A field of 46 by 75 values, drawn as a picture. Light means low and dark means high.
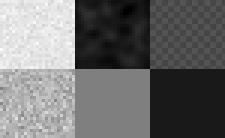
The table splits into 2 rows of 3 panels. Panel 1,1: very low, fine-grained, faint in contrast. Panel 1,2: very high, blotchy, faint in contrast. Panel 1,3: high, checkered, faint in contrast. Panel 2,1: low, fine-grained. Panel 2,2: middling, flat. Panel 2,3: very high, flat.
